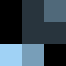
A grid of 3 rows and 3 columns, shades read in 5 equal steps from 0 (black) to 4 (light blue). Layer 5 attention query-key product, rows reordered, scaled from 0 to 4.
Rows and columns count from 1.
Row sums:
3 2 7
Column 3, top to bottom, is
2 1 0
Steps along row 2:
up same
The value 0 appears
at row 1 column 1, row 2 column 1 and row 3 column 3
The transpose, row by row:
0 0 4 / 1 1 3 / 2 1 0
